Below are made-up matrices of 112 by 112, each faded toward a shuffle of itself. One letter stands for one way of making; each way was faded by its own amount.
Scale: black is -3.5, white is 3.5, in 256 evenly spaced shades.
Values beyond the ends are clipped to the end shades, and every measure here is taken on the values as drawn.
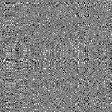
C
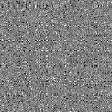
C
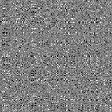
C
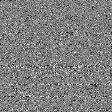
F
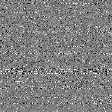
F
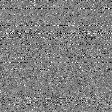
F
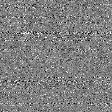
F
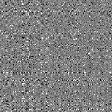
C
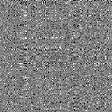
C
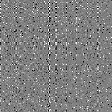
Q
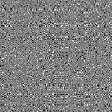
C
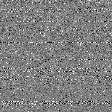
F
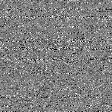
F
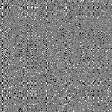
Q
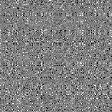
C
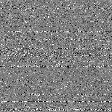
F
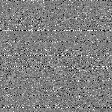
F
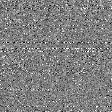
F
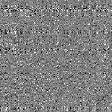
C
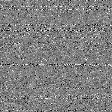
F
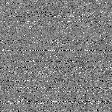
F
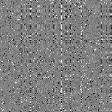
Q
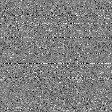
F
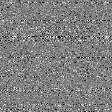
F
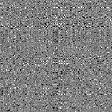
C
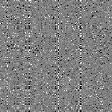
Q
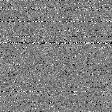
F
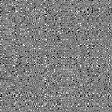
C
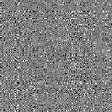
C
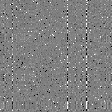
Q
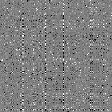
Q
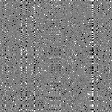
Q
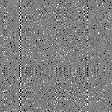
Q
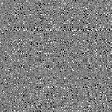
C
